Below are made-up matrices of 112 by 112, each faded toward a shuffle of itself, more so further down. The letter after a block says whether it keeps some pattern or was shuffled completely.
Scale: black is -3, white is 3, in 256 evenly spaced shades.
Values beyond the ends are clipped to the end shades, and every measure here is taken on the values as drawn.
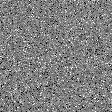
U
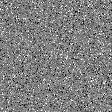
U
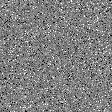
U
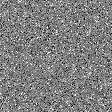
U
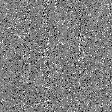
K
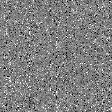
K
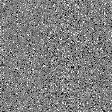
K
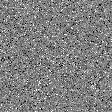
U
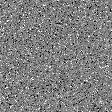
U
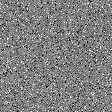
U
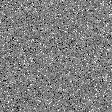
U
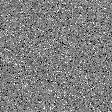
U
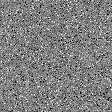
U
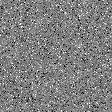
U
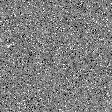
U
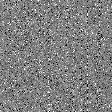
K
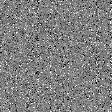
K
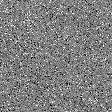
U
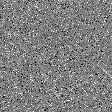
U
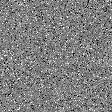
U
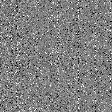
K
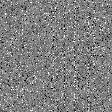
K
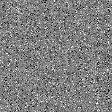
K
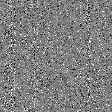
K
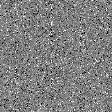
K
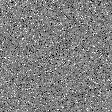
U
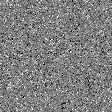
U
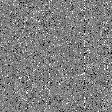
K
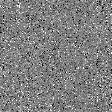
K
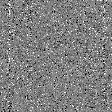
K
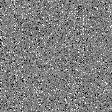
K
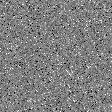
U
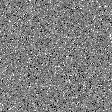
U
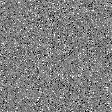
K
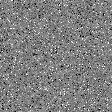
U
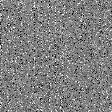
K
